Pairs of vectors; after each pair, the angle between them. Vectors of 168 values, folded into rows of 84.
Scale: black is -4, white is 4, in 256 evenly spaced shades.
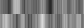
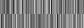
orthogonal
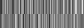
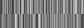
nearly parallel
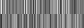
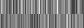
partly aligned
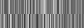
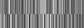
nearly parallel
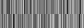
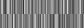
nearly opposite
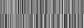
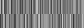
orthogonal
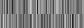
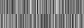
nearly parallel
